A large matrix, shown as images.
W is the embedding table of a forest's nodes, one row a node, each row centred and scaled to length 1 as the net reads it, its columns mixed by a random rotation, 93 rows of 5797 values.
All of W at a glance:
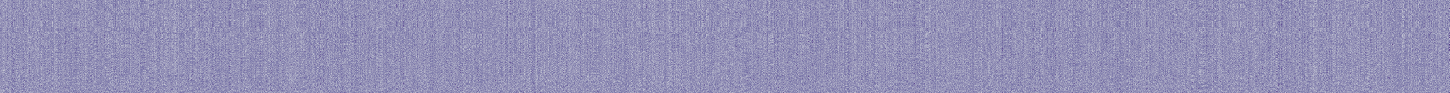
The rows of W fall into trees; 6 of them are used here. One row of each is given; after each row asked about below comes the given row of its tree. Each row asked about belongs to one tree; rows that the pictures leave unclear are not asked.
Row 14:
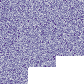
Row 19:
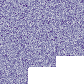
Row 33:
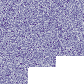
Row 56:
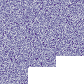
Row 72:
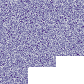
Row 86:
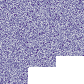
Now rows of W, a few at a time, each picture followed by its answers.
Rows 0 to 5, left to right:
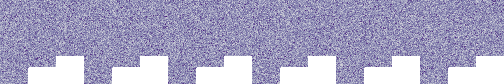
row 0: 56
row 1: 14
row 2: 86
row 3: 14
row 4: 56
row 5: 56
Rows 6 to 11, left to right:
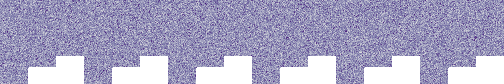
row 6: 56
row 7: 56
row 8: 86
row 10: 72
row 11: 19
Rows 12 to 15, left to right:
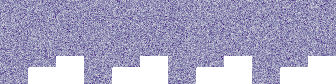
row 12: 19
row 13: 14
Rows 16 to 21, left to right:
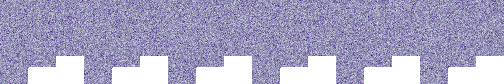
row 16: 19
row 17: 19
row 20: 86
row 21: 56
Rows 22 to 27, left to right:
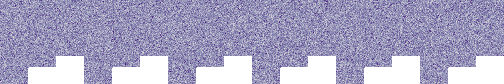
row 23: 56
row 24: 56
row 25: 56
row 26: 56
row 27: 72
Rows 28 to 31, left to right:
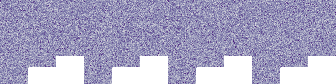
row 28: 14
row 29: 14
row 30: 14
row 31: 72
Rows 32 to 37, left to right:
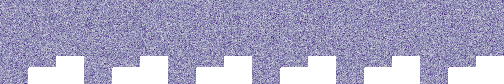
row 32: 86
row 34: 19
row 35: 19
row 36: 19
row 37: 19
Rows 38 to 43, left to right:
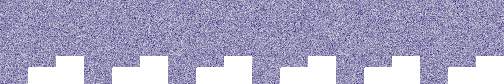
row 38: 14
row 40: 19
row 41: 33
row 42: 19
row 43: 14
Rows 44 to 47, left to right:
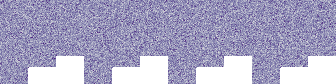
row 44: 86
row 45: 19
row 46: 19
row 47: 19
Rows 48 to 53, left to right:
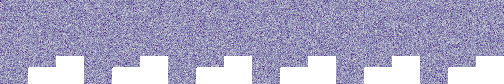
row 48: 14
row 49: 86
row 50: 19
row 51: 56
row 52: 14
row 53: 72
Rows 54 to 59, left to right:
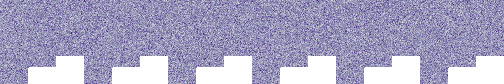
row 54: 56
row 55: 14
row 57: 14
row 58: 72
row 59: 86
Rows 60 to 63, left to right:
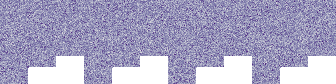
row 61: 72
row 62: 14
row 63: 72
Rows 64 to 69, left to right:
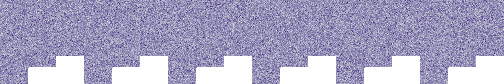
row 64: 19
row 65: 72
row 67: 14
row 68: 56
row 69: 14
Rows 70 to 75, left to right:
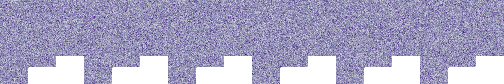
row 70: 72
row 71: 14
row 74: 14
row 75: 33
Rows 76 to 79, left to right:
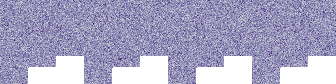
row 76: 33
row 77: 56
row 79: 33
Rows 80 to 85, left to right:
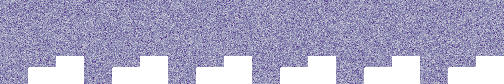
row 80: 72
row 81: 86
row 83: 56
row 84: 56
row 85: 72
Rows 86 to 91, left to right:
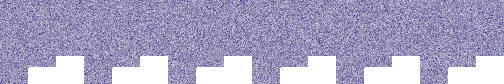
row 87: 19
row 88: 56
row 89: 56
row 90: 72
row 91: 14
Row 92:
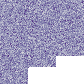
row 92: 19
